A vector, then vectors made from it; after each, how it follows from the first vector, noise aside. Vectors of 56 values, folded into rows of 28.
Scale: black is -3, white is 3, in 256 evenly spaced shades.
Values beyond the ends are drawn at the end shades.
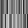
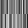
copied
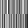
sign-scrambled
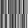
sign-scrambled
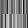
copied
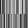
reversed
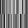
reversed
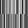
reversed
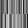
copied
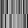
copied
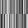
sign-scrambled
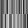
copied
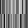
reversed
